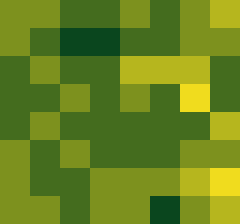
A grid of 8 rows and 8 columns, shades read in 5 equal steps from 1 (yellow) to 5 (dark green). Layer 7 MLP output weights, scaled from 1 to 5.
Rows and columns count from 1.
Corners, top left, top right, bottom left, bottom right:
3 2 3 2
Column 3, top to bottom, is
4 5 4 3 4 3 4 4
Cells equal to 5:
3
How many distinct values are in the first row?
3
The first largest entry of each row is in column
3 3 1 1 1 2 2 6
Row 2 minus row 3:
-1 1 1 1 2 2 1 -1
